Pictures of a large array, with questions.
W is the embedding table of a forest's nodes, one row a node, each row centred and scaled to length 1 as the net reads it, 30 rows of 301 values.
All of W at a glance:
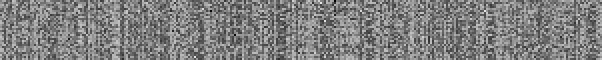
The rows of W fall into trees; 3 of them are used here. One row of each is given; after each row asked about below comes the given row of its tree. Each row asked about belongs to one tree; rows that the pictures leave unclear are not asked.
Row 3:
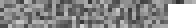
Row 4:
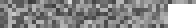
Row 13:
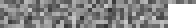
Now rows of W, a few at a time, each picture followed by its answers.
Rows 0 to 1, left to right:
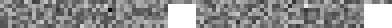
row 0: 4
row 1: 13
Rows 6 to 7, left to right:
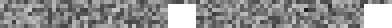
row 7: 4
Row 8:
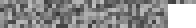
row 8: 3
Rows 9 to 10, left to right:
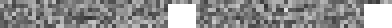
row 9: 4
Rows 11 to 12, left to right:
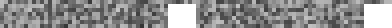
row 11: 3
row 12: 3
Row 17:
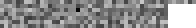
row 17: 13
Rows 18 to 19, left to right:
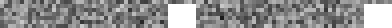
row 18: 3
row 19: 3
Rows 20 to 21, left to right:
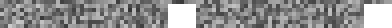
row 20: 3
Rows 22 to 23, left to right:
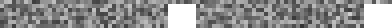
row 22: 4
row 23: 13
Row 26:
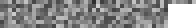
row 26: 4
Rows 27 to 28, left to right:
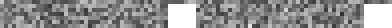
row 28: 3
